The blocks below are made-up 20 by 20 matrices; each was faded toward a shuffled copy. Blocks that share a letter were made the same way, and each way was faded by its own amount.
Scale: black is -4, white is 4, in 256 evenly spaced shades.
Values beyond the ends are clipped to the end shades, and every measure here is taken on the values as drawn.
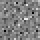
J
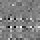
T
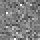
J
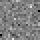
J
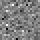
J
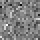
J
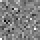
J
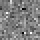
J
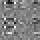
T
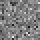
J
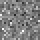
J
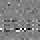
T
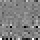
T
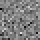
J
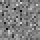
J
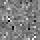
J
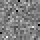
J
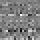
T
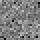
J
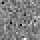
J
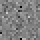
J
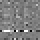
T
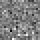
J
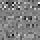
T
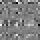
T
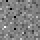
J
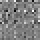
T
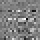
T
